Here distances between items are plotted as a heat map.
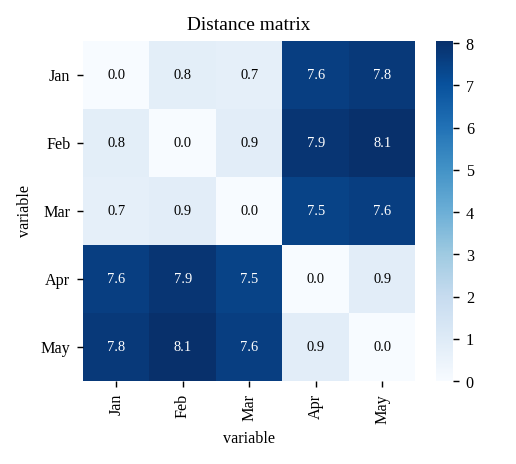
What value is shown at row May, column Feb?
8.1
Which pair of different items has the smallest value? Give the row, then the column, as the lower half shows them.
Mar, Jan
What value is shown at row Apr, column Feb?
7.9
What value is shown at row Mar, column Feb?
0.9
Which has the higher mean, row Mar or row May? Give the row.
May
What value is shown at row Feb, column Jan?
0.8
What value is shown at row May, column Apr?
0.9
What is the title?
Distance matrix
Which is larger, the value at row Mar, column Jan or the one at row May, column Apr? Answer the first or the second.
the second
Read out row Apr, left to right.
7.6 7.9 7.5 0.0 0.9
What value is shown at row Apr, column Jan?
7.6
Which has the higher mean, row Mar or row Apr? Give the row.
Apr
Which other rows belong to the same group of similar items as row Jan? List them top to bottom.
Feb, Mar
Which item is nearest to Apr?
May
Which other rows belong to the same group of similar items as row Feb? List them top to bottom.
Jan, Mar
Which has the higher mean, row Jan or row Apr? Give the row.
Apr
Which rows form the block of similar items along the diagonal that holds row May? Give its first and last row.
Apr to May
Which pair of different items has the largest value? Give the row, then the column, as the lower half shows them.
May, Feb
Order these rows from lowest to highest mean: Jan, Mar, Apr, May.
Mar, Jan, Apr, May
